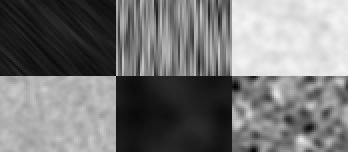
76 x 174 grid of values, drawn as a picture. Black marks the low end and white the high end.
It is made of 2 by 3 panels. Panel 1,1: very low, slanting down to the right, faint in contrast. Panel 1,2: middling, streaked downward, strong in contrast. Panel 1,3: very high, blotchy, faint in contrast. Panel 2,1: high, blotchy, faint in contrast. Panel 2,2: very low, smooth, faint in contrast. Panel 2,3: middling, blotchy, strong in contrast.
